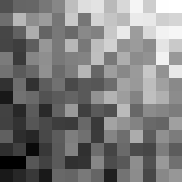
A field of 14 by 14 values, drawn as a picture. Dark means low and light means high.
Slope: up to the top right. Grain: fine. Ninth with the lowest average: bottom left. Ninth with the highest average: top right. Odd rows or columns: none. Stripes: none. Mirror symmetry: none.
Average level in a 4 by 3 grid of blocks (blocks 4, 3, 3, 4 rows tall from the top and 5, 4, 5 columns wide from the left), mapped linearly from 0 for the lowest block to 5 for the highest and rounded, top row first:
2 4 5 / 2 2 4 / 1 2 3 / 0 1 2
